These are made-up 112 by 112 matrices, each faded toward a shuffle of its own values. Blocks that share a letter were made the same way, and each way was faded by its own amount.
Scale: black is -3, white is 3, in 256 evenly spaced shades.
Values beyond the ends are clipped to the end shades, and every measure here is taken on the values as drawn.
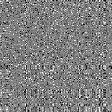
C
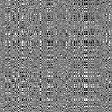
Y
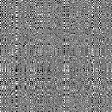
Y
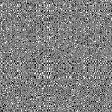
C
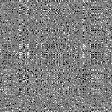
C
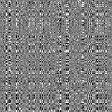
Y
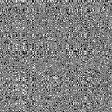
C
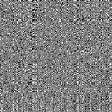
C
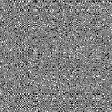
C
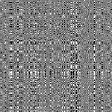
Y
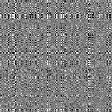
Y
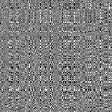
Y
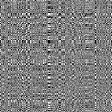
Y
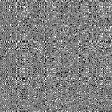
C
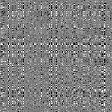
Y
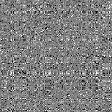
C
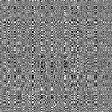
Y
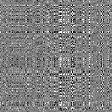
Y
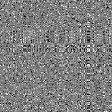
C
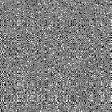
C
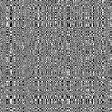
Y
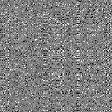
C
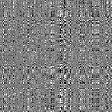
Y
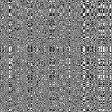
Y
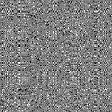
C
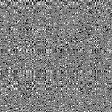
C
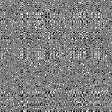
C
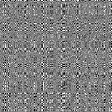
Y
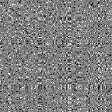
C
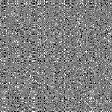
C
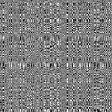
Y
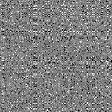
C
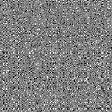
C
